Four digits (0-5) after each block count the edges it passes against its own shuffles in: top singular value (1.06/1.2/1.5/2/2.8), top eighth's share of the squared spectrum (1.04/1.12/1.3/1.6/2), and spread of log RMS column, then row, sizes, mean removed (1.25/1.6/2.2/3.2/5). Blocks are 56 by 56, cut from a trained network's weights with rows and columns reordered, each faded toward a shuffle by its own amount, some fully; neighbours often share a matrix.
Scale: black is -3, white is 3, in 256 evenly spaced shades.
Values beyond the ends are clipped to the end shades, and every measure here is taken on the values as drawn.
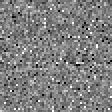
0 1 0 0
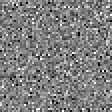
3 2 0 1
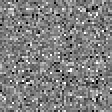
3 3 1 2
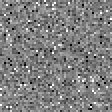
0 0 0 0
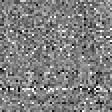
3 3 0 2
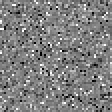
0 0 0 0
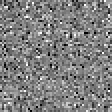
3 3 2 2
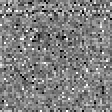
3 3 0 1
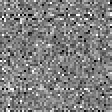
4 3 0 2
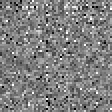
3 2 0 1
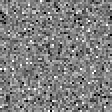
0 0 0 0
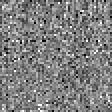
2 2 0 1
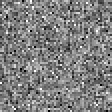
1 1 0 0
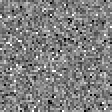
0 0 0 0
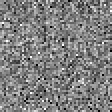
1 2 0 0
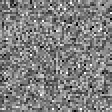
1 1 0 1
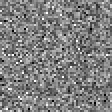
1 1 0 0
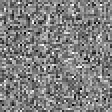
3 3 0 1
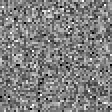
2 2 0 0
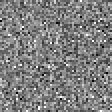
1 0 0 0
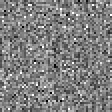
2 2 0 1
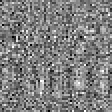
3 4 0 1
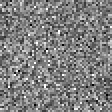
1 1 0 0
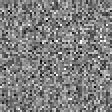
3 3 0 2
